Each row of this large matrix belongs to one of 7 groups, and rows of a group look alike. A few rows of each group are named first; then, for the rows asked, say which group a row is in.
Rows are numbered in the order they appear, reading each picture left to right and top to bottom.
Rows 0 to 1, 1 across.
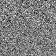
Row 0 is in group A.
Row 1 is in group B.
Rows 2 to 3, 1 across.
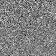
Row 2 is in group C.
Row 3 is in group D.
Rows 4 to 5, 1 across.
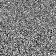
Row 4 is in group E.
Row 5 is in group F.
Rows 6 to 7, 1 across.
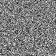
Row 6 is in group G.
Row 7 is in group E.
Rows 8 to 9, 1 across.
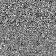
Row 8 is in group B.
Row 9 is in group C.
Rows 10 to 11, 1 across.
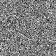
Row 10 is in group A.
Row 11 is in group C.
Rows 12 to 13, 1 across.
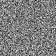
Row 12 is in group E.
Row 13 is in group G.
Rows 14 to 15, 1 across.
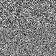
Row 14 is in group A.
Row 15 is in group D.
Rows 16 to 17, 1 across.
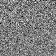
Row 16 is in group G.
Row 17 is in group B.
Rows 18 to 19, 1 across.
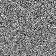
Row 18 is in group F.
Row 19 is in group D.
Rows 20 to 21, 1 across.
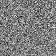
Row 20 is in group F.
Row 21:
B
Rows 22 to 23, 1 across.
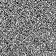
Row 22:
G
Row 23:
A
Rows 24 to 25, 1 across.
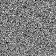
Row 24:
B
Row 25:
B
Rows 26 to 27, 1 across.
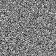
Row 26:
C
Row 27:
B
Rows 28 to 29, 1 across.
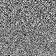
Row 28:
G
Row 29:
D
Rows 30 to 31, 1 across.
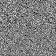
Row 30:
A
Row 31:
G
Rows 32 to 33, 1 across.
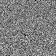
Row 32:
G
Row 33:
D
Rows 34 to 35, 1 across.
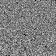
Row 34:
G
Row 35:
D
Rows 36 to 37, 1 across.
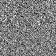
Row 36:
A
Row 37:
G
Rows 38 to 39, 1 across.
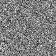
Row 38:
A
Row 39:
C
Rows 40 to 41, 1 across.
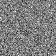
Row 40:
A
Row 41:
F
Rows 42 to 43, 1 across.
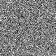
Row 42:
C
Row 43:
E
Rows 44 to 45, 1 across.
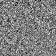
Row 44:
E
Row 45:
G
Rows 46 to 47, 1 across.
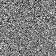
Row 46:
E
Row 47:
C
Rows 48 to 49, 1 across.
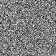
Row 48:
G
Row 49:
E
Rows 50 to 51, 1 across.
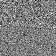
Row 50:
E
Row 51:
B
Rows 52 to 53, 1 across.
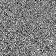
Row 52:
G
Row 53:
A
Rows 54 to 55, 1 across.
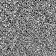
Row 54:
A
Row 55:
A
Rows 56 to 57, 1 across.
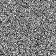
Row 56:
A
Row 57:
F
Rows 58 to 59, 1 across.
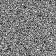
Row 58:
B
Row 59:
A
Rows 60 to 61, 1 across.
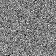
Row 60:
F
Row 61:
D
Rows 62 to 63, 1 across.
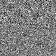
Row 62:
C
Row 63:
B
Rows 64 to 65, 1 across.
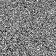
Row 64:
D
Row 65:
A
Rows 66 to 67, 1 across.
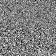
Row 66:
G
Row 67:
E
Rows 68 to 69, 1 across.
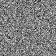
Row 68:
E
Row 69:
G
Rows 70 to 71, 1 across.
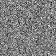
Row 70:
F
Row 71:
F
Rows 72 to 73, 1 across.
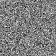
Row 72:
D
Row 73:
B
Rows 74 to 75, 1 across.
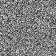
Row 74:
E
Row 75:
G
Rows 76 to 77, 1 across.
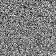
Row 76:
B
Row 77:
F
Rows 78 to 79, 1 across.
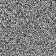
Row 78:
G
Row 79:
B
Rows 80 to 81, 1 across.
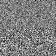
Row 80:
G
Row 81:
C
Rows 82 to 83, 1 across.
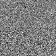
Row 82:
D
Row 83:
B
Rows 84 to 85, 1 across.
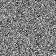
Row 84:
E
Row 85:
F
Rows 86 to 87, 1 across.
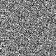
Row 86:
C
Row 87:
C
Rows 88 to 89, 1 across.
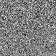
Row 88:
F
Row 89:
D
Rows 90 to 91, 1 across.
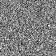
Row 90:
F
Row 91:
C
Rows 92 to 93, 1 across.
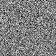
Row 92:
C
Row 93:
G
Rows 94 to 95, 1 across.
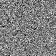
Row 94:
E
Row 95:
D
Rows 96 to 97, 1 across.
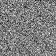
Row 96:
B
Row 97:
A
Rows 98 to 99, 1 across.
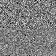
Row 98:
G
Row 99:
D
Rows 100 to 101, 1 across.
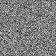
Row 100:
B
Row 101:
G
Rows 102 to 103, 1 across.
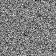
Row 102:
B
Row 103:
B
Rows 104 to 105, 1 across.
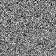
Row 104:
G
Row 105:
B
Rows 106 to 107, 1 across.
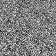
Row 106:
A
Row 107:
A
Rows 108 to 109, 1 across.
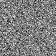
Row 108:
E
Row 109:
A
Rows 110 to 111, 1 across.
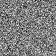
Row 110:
B
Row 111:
A
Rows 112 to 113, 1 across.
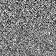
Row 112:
G
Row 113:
A
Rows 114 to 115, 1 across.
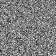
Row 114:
E
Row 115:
F
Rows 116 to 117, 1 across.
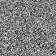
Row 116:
D
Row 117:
E
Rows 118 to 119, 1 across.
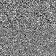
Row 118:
A
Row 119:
D
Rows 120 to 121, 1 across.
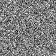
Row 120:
A
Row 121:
E
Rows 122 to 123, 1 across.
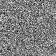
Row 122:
C
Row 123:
E
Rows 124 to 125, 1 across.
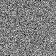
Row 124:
B
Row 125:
D
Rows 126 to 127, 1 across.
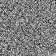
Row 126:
G
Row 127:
E
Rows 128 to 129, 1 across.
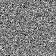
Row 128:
B
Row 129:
D
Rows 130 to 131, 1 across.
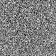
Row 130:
A
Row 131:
D
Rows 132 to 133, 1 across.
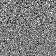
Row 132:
A
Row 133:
C
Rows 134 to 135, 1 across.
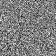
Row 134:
C
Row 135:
A
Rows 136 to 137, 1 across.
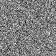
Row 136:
F
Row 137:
A
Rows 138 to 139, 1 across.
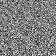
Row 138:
E
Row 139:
F
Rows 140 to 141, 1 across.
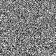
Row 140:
C
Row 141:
E
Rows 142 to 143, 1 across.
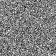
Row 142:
D
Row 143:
E
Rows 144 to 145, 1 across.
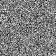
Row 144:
C
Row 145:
F
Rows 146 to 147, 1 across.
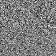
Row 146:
F
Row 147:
B
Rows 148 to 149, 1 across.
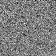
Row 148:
G
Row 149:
B
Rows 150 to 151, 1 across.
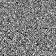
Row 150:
E
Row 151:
G
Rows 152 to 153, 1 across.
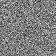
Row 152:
E
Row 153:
B
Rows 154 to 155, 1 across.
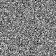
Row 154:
E
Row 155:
C
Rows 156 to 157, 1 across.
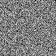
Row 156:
G
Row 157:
G
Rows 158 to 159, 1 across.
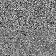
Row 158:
F
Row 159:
D
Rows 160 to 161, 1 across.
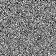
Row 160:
G
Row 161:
F
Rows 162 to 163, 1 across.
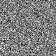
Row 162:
A
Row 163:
C
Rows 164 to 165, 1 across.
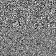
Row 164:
F
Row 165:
G
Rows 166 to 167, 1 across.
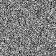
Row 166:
F
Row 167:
C
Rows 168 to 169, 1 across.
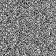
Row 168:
A
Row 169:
A
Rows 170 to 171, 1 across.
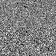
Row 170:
D
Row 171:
A
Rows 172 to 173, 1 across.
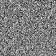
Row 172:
F
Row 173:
G
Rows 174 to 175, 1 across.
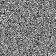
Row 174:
C
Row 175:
F
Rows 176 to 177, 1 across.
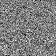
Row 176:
B
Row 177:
D
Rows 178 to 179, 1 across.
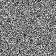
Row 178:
E
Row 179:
B
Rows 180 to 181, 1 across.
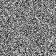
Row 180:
E
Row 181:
F
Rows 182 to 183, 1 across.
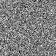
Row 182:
D
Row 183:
C
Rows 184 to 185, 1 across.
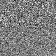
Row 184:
C
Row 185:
B
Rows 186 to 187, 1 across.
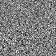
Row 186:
F
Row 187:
G
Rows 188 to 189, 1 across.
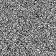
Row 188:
F
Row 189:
A
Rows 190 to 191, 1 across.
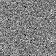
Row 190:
D
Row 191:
D
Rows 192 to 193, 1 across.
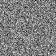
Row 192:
G
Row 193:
F
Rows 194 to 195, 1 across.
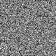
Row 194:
B
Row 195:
C
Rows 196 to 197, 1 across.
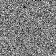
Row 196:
B
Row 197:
E
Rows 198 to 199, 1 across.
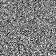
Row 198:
E
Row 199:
F
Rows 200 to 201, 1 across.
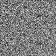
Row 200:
B
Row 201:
B
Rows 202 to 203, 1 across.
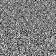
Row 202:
G
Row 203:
F
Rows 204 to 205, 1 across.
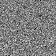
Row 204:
B
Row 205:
D
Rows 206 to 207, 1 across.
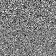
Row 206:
B
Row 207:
D
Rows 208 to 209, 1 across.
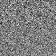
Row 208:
B
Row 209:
B
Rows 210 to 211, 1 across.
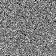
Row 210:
G
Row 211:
D
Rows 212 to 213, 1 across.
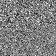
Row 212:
A
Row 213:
D
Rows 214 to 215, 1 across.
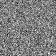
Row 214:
E
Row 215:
F
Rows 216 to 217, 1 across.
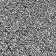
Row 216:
D
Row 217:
A
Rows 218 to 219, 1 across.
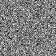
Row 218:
F
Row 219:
G
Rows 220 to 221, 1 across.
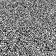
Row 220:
D
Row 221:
A
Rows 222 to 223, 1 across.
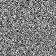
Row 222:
E
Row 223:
G
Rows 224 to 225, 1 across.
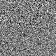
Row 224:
C
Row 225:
B
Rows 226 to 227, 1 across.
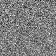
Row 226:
B
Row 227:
A
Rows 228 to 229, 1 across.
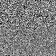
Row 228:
B
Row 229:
D
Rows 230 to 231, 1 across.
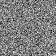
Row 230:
E
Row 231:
F
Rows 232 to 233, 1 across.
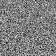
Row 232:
C
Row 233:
B
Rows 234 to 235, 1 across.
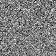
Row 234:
F
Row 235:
A
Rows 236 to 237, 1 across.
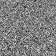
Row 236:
D
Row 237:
A
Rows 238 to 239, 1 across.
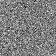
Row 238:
D
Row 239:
E
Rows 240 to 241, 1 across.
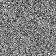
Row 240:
E
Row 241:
F
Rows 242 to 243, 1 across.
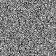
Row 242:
F
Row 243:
C
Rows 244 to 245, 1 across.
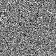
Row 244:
C
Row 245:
B
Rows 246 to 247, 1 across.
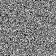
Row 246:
B
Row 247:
D
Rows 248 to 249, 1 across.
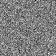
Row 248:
G
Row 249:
F
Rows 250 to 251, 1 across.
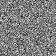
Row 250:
C
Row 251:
F
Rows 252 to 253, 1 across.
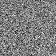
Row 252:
B
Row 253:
E
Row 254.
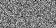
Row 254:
G
